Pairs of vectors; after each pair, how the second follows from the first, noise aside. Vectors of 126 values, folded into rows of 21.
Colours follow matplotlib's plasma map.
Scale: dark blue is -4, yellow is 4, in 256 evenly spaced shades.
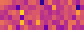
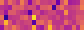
wrapped around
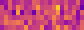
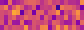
sign-scrambled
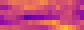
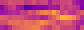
wrapped around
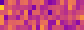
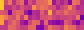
sign-scrambled
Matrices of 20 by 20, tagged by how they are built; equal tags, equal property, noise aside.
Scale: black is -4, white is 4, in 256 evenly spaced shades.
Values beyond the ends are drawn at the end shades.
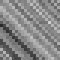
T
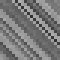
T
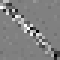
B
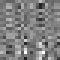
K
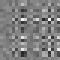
K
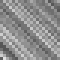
T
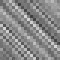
T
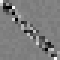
B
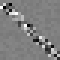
B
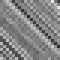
T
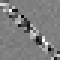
B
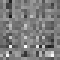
K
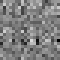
K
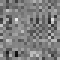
K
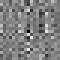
K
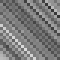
T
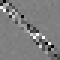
B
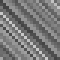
T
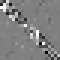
B
